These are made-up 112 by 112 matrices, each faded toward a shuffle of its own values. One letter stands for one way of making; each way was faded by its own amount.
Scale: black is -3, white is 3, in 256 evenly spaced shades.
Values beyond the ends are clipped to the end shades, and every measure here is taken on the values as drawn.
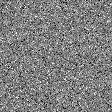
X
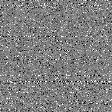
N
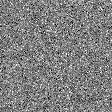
X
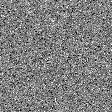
X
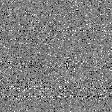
N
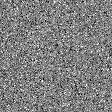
X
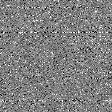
N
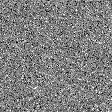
X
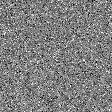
X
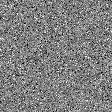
X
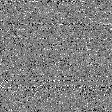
N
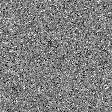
X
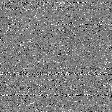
N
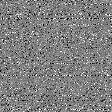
N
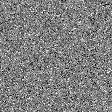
X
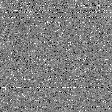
N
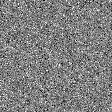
X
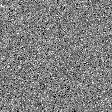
X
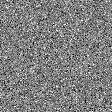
X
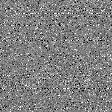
N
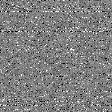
N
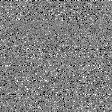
N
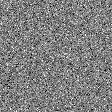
X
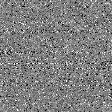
N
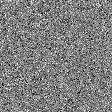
X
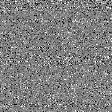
N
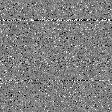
N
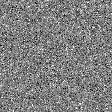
X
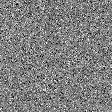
X
